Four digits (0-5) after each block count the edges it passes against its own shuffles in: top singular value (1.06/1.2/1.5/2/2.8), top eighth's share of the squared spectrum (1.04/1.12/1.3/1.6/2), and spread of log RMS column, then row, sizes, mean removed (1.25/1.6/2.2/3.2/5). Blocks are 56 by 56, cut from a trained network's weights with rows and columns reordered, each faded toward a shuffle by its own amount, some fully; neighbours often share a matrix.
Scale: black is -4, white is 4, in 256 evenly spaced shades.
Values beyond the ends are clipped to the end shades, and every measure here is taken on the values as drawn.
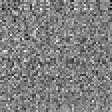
3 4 1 2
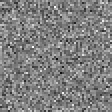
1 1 0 0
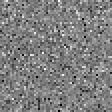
0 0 0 0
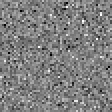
0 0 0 0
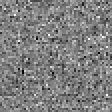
1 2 1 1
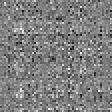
3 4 3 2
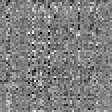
3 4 3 1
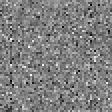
2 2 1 0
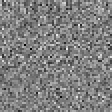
3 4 1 2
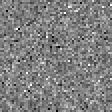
0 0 0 0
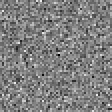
0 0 0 0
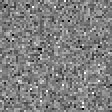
1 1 0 0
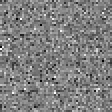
2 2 1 1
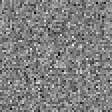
0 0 0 0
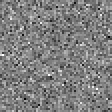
0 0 0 0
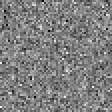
0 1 0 0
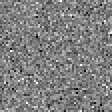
0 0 0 0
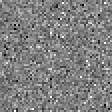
1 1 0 0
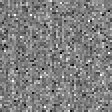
2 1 0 0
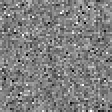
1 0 0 0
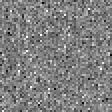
1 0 0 0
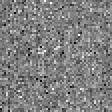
1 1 0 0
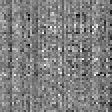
4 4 2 3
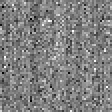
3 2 0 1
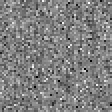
1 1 0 0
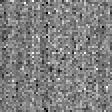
3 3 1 1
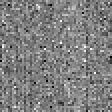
2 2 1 1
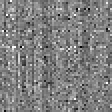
3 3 1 2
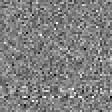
3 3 1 2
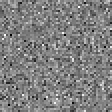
2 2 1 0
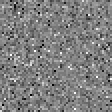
1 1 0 0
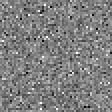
0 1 0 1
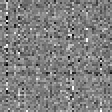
3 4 3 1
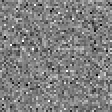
1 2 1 0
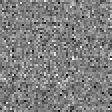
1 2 1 0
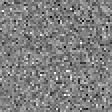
1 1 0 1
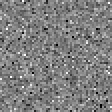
1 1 1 0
